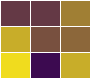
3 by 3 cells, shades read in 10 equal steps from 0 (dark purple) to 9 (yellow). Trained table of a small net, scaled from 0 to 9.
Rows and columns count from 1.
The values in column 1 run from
2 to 9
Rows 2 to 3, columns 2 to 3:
3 4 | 0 7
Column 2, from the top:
2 3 0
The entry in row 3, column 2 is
0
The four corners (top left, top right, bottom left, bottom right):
2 5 9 7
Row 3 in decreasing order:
9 7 0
